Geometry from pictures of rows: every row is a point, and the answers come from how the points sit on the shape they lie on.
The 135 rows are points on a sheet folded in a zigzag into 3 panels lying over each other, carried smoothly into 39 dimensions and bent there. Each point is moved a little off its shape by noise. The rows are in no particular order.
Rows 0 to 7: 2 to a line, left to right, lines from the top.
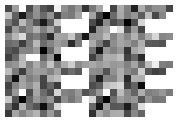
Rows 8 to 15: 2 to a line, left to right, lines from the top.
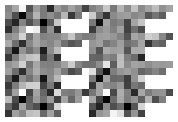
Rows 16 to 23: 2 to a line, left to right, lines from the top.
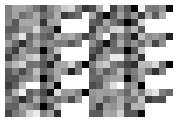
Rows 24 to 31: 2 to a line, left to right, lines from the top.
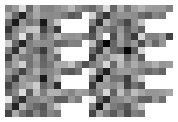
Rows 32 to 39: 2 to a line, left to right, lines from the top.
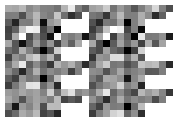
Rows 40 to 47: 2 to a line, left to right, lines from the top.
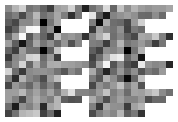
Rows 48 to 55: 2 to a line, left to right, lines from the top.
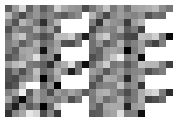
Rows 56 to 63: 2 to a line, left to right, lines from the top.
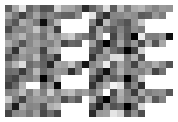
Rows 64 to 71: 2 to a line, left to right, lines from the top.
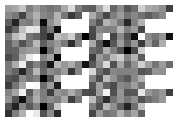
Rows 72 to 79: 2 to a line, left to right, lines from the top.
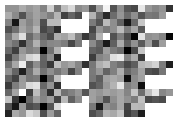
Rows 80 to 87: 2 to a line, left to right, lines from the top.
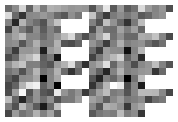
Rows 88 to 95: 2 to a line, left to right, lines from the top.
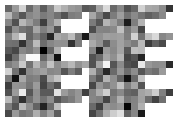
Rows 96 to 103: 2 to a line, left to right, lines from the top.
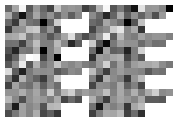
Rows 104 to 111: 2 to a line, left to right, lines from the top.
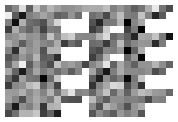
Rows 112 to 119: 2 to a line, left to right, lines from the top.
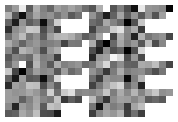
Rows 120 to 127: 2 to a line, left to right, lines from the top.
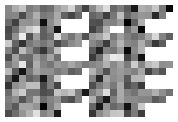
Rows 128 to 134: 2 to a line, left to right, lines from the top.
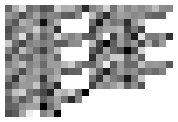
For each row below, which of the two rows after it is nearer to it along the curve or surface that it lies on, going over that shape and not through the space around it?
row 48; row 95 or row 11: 11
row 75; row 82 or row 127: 82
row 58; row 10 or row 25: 25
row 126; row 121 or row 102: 121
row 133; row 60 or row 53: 60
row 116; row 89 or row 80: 80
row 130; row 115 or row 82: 82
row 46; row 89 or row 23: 23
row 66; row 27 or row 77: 77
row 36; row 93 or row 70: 93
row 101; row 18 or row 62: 62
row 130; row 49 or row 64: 49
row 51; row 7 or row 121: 121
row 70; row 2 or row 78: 78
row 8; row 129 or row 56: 129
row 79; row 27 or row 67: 27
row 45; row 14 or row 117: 14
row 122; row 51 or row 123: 51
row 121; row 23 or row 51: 51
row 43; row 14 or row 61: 14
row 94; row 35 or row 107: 35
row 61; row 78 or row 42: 78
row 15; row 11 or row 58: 58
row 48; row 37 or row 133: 37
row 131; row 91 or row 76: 76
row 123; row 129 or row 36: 129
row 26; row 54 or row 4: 4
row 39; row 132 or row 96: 96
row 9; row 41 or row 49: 41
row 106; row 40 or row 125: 125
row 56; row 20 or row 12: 20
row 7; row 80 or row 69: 80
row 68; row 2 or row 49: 2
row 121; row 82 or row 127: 82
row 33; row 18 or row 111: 18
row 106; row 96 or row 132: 132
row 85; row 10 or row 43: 10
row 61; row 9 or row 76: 9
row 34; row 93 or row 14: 93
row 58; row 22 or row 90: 90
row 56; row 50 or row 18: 50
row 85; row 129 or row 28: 129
